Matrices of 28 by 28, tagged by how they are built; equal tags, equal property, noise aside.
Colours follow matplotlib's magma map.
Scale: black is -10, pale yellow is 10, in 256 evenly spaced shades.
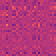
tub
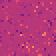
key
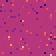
key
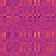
tub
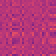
tub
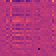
tub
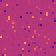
key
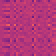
tub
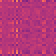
tub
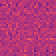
tub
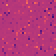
key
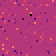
key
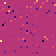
key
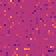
key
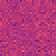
tub
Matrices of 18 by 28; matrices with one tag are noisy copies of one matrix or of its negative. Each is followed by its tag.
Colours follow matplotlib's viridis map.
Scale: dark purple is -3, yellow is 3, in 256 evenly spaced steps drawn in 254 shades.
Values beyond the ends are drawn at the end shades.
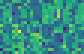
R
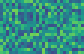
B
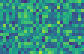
B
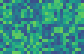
R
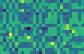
B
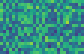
B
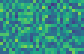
B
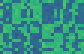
R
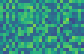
B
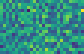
B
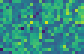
R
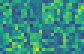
R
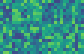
R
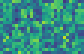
R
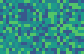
B
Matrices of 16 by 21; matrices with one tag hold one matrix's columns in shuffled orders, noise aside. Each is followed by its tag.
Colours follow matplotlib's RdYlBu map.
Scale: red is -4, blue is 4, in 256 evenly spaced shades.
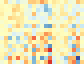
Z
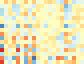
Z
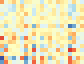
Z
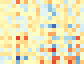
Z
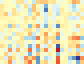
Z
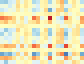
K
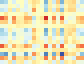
K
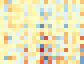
Z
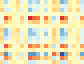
K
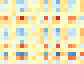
K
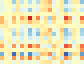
K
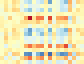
K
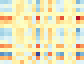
K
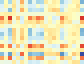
K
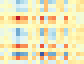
K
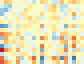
Z
